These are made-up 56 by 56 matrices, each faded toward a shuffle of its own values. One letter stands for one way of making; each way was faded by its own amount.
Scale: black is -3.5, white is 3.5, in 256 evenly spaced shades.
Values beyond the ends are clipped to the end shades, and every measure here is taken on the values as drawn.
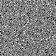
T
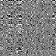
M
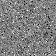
T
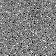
T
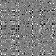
M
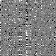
M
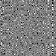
M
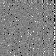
M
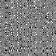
M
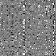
M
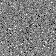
T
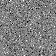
T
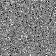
T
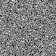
T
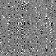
M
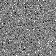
T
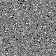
T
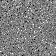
T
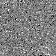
T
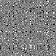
M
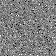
T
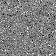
T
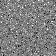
T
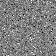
T
